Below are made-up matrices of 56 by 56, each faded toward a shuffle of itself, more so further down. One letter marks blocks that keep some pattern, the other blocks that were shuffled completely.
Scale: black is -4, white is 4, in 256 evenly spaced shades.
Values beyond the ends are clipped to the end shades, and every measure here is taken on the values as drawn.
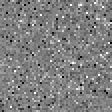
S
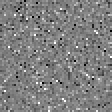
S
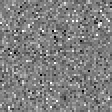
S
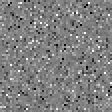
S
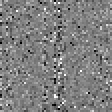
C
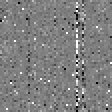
C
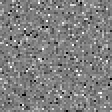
S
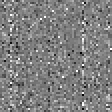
C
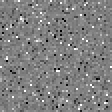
S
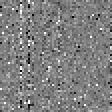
C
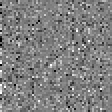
C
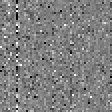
C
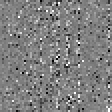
C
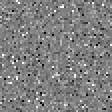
S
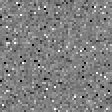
S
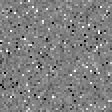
S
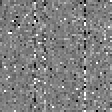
C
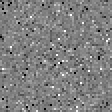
S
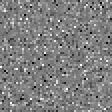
S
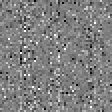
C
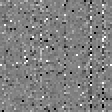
C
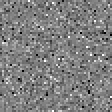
S
